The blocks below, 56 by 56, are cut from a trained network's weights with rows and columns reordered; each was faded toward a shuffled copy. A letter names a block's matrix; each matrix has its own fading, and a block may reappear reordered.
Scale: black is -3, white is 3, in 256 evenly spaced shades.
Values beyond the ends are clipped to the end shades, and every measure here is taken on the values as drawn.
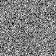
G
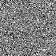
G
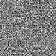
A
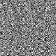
A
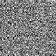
A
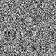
A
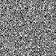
G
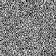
A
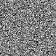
G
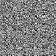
A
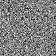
G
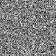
A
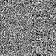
A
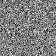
G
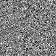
G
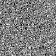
G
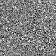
G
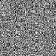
A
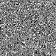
G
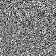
G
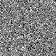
G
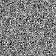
G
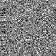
A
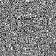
G
